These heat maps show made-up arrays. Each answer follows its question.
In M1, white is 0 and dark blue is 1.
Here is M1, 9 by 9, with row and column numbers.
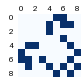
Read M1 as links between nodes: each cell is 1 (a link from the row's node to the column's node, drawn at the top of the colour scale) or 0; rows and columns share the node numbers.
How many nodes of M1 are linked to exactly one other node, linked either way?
2
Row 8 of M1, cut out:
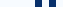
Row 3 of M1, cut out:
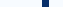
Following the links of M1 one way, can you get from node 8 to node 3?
yes
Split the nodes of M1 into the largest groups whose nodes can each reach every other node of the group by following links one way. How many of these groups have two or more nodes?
1
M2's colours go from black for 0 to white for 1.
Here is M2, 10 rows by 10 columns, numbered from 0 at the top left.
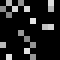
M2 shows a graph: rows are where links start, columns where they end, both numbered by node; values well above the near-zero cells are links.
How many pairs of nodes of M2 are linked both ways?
4
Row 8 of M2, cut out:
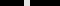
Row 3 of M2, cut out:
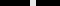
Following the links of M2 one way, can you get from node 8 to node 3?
yes
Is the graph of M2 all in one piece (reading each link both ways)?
yes
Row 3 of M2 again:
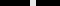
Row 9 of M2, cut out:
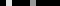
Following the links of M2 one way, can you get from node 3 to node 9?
no
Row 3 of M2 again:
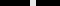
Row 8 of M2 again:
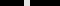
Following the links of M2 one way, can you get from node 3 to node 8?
no
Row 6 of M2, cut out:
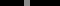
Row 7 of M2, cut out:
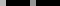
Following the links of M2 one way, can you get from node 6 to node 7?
yes
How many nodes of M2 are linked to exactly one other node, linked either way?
2
